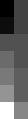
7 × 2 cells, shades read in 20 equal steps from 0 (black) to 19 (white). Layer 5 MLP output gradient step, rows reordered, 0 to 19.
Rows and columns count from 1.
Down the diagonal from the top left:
0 5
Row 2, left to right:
1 5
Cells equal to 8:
1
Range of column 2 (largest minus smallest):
5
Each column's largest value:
19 10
